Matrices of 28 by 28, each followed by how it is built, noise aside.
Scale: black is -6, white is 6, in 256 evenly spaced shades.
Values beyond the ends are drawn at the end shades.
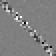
banded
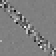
banded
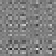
low rank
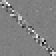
banded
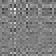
low rank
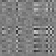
low rank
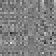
low rank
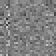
low rank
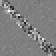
banded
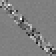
banded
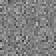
low rank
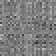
low rank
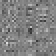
low rank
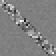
banded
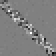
banded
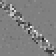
banded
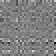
low rank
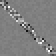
banded
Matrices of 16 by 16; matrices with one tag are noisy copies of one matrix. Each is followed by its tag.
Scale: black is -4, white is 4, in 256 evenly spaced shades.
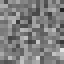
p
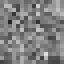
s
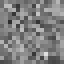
s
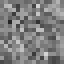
s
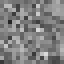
s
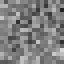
p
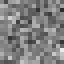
p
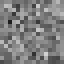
s
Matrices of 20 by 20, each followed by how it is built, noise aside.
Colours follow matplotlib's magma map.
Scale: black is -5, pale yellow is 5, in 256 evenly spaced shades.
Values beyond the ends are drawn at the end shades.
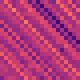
Toeplitz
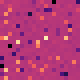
sparse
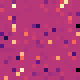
sparse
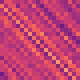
Toeplitz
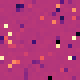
sparse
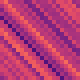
Toeplitz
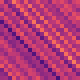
Toeplitz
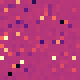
sparse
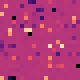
sparse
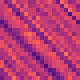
Toeplitz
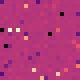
sparse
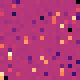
sparse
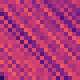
Toeplitz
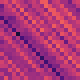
Toeplitz
